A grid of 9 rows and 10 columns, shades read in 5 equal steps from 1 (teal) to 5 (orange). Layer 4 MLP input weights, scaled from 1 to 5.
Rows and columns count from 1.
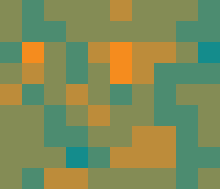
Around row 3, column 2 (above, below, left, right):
2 4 2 3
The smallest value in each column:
2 2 2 1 2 2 3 2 2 1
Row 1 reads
3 2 3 3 3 4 3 3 3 2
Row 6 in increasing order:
2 2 2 3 3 3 3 3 3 4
